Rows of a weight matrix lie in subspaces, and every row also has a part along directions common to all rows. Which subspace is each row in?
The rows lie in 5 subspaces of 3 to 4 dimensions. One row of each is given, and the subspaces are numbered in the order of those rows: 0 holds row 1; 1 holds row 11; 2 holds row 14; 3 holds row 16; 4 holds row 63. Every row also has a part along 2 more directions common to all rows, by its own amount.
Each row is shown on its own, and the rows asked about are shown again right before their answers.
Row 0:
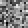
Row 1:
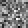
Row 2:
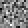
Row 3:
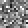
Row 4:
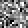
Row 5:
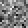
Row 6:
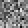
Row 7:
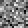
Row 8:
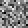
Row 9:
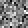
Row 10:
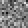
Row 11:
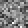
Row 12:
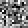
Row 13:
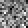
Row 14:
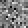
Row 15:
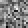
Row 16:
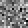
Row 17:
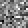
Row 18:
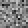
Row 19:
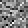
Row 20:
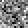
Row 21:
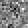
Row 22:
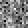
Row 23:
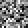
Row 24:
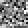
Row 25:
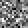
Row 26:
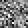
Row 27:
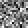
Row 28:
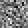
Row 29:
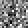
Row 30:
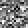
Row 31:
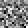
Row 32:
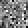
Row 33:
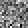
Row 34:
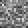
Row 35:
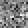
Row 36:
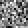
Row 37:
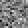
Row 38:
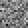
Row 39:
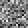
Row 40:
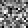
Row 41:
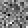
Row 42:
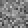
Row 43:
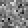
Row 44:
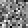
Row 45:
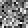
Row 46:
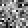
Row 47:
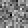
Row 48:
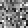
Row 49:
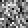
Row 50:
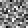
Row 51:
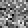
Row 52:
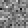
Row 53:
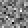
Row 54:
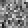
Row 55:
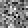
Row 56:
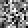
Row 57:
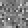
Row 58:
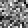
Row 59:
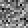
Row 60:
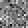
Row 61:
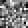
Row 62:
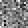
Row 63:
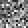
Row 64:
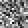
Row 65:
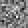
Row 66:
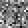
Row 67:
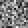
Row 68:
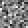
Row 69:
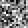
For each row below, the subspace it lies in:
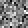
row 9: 1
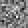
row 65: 2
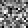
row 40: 0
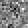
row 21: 2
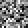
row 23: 2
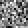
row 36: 3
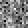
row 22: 2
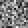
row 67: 3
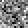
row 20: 1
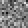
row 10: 0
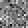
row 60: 4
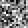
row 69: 4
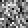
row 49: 3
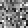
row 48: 3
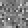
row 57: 3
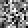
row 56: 2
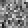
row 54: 0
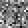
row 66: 1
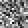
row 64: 0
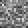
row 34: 3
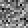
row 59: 4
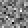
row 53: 2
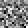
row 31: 0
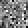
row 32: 2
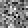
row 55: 2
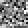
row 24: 1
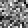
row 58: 0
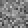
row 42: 1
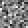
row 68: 1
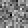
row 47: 4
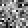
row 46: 3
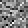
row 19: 4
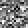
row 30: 2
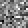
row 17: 2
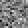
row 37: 4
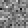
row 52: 4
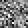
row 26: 0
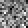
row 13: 0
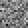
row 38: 4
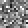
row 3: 2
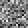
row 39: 4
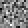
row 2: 1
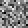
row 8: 1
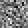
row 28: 3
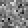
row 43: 3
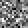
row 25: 2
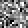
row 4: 1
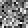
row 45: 1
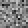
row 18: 4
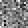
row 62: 2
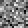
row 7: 1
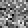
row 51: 0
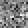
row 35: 2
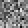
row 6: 4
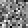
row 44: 0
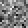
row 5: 0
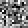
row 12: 1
